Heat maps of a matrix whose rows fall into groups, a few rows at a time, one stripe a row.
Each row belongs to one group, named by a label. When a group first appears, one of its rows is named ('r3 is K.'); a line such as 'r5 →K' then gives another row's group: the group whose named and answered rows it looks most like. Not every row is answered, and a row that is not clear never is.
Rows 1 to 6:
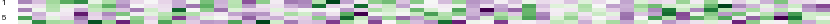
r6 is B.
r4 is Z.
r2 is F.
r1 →F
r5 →Z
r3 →F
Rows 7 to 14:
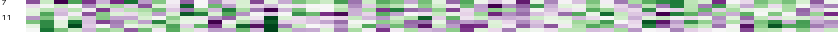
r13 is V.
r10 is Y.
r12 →V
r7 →V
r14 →B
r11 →B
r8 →F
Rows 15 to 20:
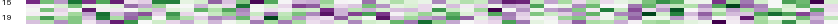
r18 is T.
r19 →B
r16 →F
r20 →V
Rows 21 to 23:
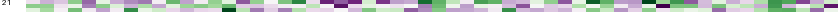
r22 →Y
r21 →T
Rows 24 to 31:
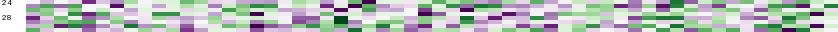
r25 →T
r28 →F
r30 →V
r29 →F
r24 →Z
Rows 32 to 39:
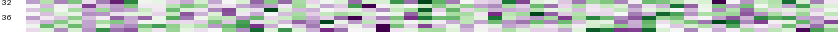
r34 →B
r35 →Z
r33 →Z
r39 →T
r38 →B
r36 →T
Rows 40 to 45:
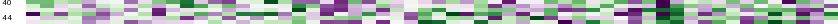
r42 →T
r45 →T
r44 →Z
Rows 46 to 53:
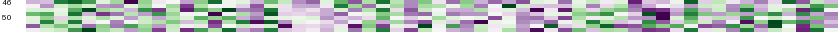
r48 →Y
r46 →F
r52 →T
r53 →Y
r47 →Z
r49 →V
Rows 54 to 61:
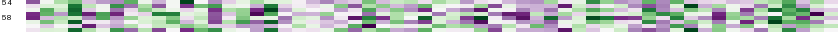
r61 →Y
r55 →Y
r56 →V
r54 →T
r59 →V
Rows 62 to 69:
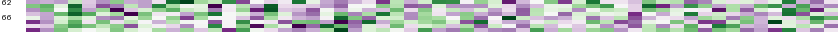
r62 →T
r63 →V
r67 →T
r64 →B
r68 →F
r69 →F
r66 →Z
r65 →F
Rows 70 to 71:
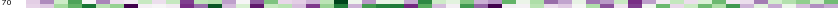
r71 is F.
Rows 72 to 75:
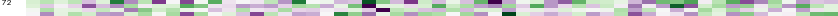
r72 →Y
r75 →Z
